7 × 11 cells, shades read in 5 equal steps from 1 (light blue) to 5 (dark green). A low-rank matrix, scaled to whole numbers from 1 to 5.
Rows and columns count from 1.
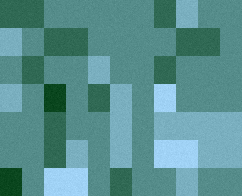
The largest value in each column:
5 4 5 4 4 4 3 4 4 4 3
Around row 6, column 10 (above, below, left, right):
2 3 1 2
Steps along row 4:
up up down up down up down up same same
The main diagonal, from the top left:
4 3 3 3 3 2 3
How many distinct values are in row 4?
5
